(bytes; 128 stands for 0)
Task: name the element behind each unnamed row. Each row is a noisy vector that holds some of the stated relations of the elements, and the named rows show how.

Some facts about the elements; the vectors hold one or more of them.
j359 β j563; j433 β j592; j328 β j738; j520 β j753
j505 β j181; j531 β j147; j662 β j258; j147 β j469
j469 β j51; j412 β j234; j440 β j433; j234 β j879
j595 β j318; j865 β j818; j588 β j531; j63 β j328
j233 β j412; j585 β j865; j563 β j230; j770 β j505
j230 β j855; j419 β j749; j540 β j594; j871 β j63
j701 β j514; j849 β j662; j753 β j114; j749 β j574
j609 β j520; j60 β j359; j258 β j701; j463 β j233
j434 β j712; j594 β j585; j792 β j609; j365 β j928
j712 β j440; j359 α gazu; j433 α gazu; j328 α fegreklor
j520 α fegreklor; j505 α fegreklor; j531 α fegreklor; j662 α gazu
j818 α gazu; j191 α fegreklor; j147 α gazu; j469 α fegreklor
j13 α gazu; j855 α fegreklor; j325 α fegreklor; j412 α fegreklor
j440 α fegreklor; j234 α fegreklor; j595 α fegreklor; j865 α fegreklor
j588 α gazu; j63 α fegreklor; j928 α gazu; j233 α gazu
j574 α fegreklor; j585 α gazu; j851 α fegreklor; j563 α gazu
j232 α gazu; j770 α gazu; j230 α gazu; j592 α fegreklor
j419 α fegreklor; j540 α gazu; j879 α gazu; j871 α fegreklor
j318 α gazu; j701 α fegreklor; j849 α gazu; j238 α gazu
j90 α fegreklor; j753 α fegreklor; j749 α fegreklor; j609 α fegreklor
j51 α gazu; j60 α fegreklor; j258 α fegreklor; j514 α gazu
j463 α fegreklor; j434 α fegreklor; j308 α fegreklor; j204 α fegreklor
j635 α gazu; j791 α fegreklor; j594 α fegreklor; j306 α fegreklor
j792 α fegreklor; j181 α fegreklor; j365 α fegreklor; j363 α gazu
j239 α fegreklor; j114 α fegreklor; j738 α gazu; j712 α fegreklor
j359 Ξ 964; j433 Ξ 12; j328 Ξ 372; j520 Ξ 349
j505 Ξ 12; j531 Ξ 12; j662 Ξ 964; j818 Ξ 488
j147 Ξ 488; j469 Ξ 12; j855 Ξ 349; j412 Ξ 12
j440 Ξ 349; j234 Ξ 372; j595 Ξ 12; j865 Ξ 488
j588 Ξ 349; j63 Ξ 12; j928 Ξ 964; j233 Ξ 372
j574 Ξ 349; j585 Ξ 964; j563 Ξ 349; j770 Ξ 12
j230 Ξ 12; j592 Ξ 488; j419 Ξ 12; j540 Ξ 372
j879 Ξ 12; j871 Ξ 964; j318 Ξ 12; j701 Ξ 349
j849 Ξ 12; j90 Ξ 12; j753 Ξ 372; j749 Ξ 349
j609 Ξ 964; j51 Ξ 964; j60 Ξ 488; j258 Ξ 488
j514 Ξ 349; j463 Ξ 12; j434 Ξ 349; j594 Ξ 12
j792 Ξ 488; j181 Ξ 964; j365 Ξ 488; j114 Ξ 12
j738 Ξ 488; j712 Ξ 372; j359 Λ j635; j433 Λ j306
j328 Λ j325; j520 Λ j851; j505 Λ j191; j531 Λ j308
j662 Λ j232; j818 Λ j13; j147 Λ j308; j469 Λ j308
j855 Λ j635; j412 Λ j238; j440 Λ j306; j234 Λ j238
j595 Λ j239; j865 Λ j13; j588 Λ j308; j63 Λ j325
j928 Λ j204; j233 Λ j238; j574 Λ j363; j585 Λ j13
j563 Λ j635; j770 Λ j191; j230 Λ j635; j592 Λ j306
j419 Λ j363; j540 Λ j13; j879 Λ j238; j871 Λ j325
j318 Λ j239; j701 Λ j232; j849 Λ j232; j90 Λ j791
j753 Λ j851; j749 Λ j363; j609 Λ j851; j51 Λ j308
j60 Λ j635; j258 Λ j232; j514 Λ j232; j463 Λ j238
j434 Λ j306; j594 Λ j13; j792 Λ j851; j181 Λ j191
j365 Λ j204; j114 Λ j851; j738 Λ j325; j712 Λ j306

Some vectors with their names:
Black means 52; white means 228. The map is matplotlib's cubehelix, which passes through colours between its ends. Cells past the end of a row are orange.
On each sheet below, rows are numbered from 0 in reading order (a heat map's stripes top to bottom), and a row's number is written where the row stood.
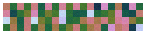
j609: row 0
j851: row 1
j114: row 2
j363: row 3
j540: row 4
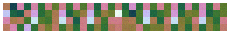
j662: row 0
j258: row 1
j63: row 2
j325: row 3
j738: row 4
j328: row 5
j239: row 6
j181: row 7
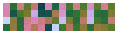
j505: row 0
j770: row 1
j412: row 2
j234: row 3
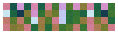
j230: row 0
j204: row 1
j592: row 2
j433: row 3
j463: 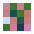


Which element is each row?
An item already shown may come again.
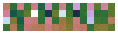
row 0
j609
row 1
j514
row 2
j818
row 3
j234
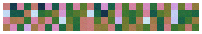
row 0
j662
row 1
j232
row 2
j90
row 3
j230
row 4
j865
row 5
j712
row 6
j592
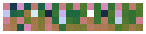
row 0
j635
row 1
j818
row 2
j753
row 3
j879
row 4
j469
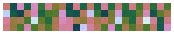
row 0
j563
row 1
j440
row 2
j588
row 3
j147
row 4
j520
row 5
j871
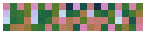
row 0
j701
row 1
j855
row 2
j635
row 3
j13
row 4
j63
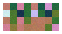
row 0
j51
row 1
j585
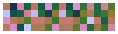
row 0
j849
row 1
j585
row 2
j585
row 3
j594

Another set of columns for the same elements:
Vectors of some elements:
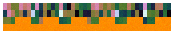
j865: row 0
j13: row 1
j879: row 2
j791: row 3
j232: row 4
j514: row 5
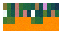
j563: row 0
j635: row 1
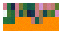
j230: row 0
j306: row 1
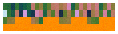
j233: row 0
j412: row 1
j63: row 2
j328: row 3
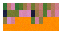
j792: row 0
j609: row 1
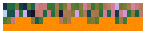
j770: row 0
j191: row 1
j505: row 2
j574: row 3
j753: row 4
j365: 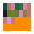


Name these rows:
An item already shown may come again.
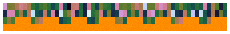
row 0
j753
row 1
j662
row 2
j51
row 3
j738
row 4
j234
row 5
j114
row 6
j849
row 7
j13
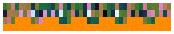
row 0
j531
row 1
j540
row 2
j738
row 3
j879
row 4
j433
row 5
j469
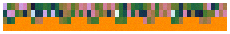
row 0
j592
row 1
j588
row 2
j90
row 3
j865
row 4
j563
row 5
j712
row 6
j585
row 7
j871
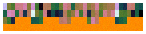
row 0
j855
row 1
j818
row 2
j594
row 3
j609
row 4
j514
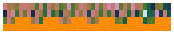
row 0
j520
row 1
j258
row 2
j712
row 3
j440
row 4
j701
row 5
j147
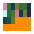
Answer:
j738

